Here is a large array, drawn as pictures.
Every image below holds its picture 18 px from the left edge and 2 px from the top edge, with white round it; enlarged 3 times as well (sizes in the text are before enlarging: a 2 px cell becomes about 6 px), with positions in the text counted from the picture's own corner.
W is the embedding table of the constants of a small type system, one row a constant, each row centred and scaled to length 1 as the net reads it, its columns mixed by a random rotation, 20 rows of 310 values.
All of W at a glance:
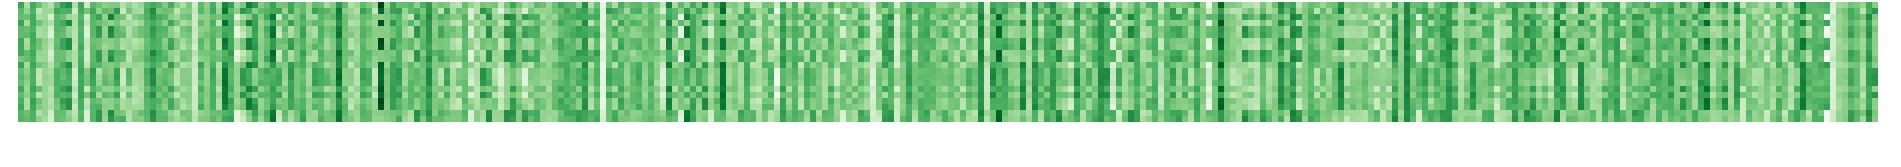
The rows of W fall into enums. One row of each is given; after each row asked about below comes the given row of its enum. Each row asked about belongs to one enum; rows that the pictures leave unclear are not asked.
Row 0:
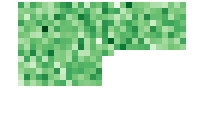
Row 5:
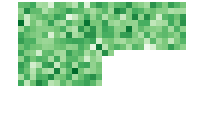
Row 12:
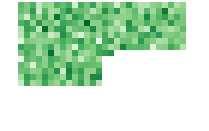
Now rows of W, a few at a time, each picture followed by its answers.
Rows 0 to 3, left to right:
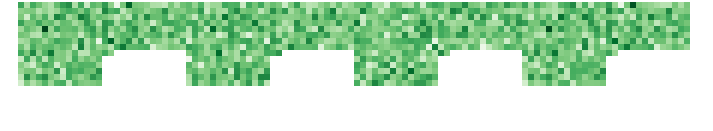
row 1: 12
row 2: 5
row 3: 0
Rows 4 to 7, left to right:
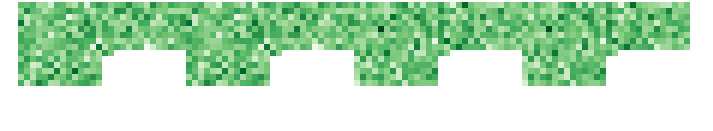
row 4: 5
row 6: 0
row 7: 0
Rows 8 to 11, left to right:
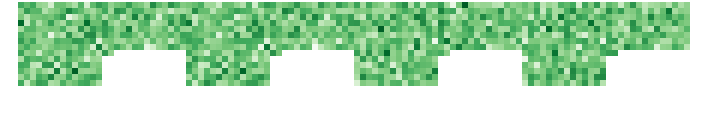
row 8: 5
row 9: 5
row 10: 0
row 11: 12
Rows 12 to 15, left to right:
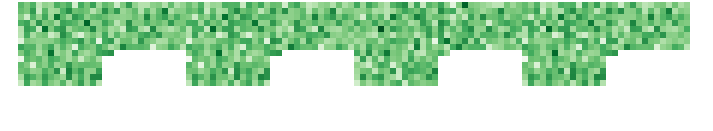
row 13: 12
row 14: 0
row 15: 12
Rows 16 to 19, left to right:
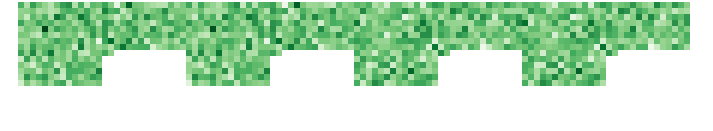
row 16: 0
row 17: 0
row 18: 5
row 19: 5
